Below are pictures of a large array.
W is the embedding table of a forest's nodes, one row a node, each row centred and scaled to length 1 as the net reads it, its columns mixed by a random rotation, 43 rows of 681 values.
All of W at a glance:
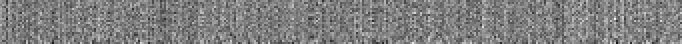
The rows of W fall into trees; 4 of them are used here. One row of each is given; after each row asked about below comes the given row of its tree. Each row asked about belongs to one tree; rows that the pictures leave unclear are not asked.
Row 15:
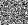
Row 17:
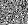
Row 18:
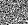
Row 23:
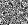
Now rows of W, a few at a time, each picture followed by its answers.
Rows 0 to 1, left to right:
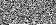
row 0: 18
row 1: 17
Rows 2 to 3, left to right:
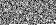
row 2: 23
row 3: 18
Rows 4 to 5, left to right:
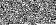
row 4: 23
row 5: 18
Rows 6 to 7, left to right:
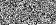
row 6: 15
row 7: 23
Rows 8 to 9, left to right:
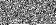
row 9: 17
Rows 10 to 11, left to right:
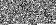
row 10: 17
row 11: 18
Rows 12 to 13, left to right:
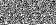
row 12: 17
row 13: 17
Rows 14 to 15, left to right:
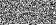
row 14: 23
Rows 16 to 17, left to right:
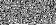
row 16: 18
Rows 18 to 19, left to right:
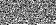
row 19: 18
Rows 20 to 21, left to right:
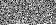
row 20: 17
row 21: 17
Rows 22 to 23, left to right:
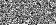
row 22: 18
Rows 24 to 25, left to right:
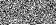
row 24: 18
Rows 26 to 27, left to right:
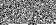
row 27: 18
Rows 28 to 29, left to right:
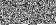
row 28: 15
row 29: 23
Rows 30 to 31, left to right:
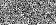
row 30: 17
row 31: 23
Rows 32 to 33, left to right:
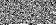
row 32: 18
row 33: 15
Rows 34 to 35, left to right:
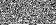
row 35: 15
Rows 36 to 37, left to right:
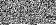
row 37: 18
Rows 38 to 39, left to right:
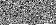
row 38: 18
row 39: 17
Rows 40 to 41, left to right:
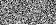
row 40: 17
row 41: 17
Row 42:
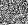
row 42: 17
